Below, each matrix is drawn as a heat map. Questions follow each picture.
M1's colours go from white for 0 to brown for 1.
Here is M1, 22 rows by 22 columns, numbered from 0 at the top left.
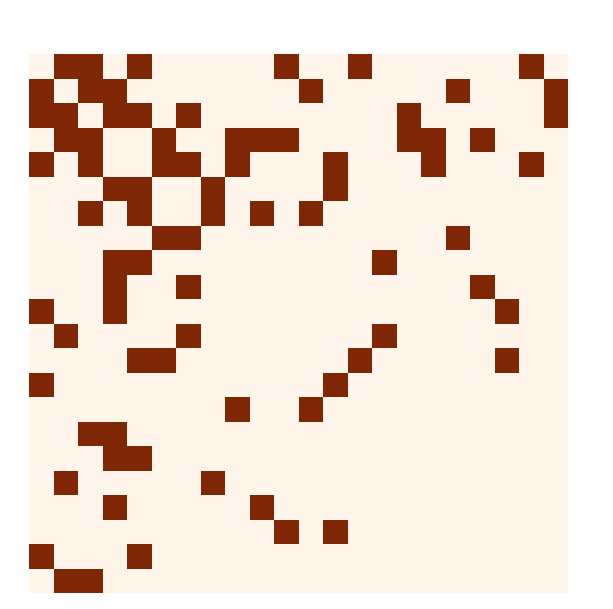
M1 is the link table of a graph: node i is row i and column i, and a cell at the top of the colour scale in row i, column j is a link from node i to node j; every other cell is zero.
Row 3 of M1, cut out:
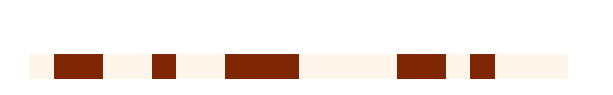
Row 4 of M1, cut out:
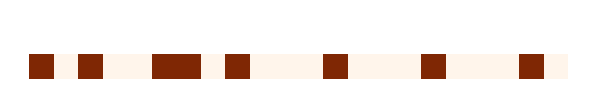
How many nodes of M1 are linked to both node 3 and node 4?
4
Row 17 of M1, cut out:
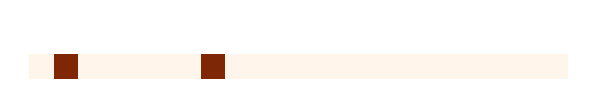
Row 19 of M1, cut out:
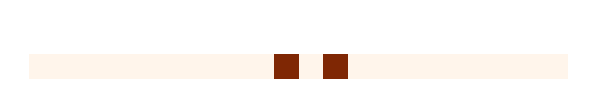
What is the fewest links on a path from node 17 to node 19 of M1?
4
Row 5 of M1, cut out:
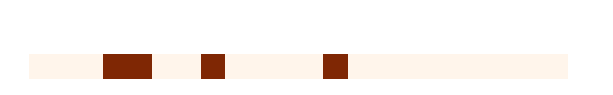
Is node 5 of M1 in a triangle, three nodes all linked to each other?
yes
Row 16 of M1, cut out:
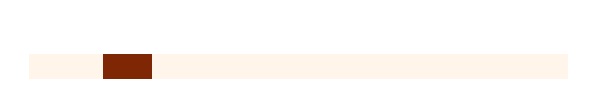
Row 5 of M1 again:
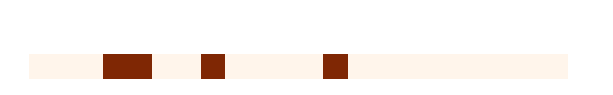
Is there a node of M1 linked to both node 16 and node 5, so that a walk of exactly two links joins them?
yes
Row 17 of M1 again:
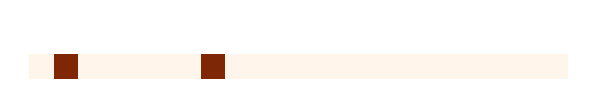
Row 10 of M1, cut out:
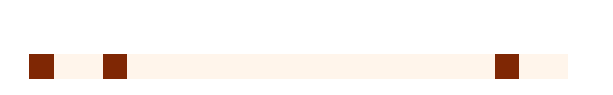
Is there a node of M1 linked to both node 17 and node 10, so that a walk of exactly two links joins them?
no
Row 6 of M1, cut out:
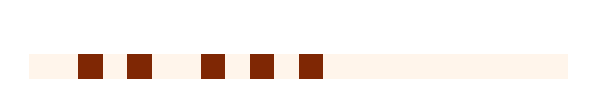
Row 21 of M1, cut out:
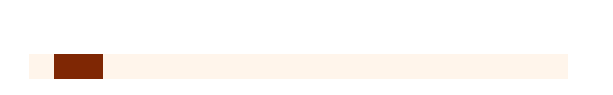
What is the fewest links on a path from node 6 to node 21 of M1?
2
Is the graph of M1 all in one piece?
yes
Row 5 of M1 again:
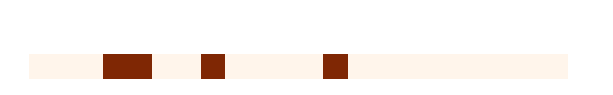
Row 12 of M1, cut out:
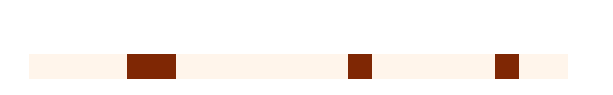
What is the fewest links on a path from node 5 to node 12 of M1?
1
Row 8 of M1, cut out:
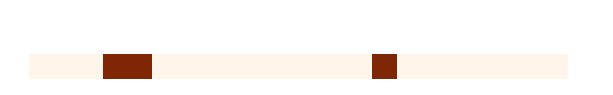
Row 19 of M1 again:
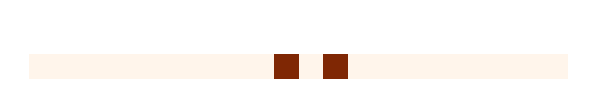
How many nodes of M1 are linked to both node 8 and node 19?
0
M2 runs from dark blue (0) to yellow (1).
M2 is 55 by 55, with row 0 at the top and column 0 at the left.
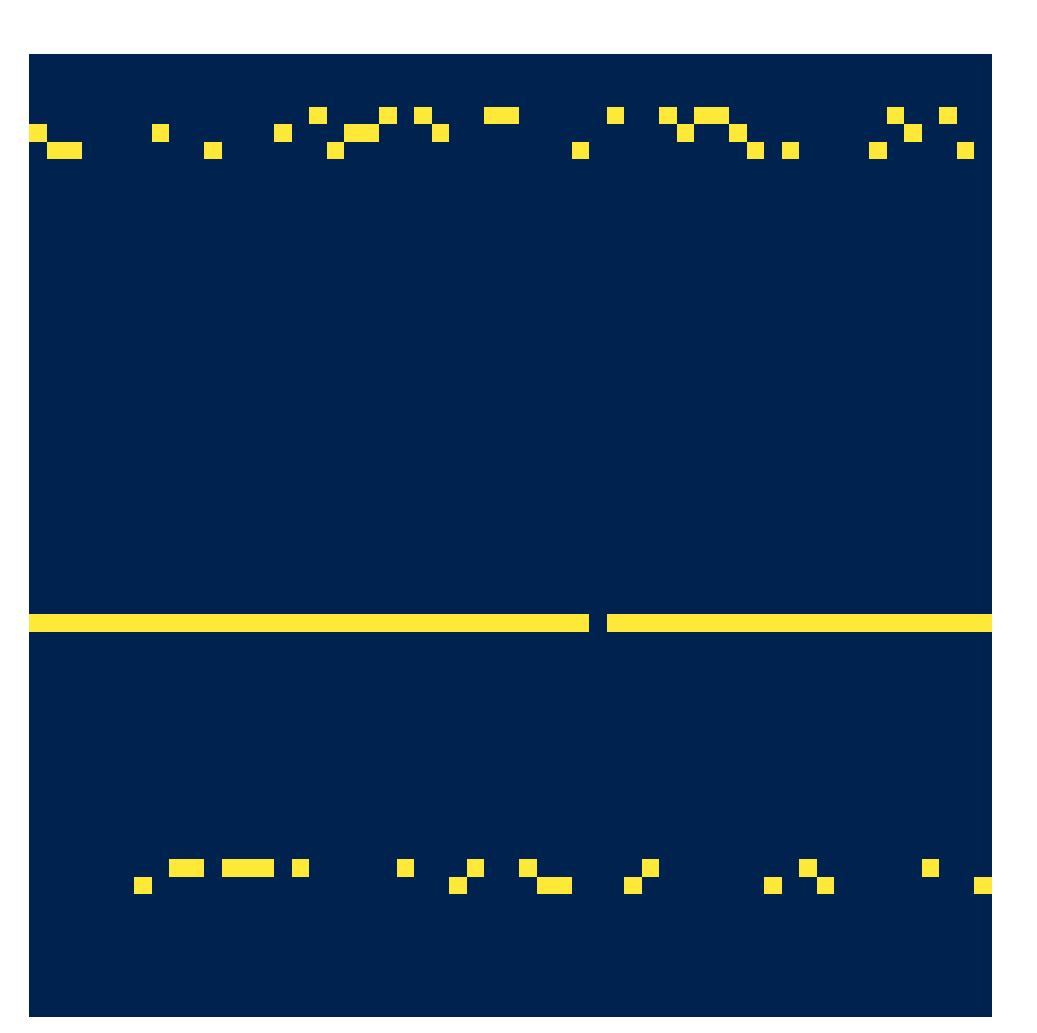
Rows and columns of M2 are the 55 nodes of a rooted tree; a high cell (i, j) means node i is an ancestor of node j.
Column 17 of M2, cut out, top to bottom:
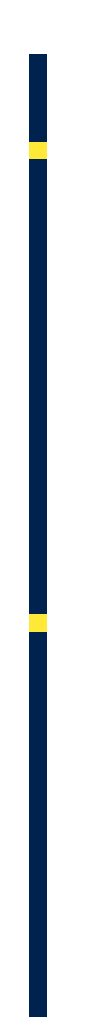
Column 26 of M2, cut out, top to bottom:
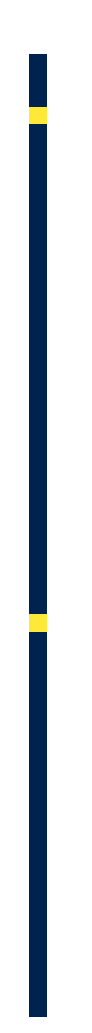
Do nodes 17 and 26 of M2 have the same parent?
no
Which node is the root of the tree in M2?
32
